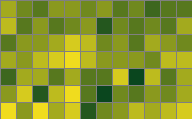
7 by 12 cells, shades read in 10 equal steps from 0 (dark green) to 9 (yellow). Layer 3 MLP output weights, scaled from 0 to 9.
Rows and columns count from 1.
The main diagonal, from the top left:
6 3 5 8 6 3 4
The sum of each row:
47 48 61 75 53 55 75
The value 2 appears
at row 1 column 10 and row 5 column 1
